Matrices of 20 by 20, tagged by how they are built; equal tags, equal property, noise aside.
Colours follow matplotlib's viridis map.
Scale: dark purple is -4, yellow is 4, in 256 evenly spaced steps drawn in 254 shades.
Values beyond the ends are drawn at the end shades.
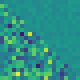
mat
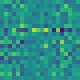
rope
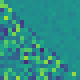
mat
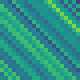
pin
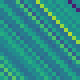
pin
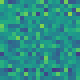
rope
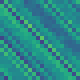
pin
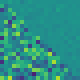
mat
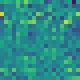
rope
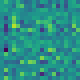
rope
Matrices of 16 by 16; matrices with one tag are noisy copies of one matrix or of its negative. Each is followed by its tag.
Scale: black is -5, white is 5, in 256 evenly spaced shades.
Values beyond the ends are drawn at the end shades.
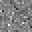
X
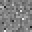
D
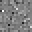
X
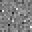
X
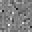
X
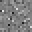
X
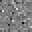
X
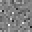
X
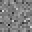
X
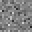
X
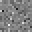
X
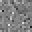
X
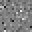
D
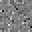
X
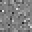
X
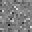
X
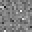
D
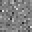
X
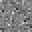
X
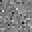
X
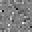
X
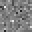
D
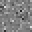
D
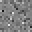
X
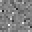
X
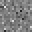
D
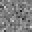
D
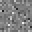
X
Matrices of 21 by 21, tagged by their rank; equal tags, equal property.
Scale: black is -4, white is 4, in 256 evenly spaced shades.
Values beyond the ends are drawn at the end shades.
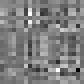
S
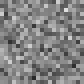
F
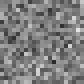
F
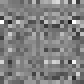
S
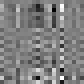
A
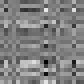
A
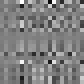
A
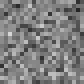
F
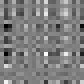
A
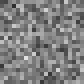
F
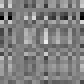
A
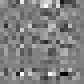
S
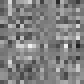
S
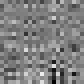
S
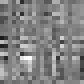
S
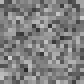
F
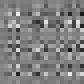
A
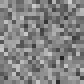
F
